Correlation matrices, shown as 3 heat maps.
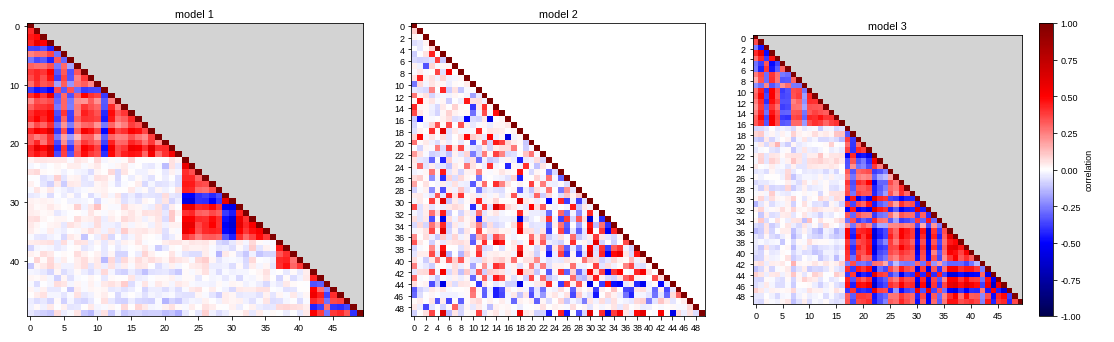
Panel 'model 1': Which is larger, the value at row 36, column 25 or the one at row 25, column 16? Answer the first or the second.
the first
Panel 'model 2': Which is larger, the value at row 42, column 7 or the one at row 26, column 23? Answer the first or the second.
the second
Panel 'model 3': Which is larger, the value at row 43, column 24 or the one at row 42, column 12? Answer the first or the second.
the second
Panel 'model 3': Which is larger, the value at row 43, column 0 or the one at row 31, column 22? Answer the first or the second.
the first
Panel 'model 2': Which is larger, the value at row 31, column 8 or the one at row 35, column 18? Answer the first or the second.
the second
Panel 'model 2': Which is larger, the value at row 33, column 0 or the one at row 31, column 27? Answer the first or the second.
the second
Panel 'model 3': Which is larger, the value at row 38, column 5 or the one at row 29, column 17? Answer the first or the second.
the second
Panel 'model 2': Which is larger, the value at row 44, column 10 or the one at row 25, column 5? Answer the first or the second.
the second
